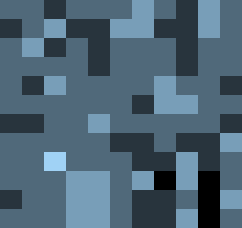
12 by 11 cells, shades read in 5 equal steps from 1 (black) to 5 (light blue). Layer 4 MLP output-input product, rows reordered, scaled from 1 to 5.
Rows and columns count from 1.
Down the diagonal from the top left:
3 3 2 3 3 3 3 3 4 1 4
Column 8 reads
3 2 3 3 4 4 3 3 2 1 2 2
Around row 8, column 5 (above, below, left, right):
4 3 3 2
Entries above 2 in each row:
9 6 8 9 9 10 8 7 8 9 7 8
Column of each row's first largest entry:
7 3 2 1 3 8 5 11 3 4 4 4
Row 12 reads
3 3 3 4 4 3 2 2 4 1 3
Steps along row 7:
same up same up down same same same same down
